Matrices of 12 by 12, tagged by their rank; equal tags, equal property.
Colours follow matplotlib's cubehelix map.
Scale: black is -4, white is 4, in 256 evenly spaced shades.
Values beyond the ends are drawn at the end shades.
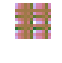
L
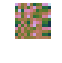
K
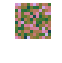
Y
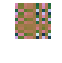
L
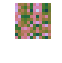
K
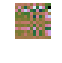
K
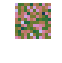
Y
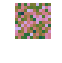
Y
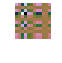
L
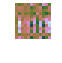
K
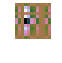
L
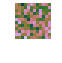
Y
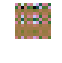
L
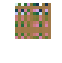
L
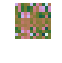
K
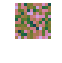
Y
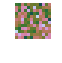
Y
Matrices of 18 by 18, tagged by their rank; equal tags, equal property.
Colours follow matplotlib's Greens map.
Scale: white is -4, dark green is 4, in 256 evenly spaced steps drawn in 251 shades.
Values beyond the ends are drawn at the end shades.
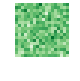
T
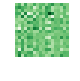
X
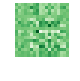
X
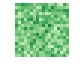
T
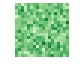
T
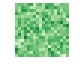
T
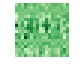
X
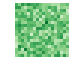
T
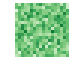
T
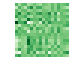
X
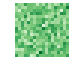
T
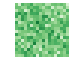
T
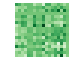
X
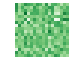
X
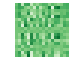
X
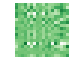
X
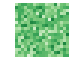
T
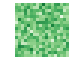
T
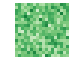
T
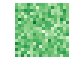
T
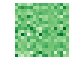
X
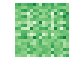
X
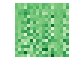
X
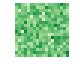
T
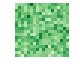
T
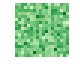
T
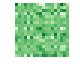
X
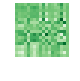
X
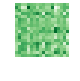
X
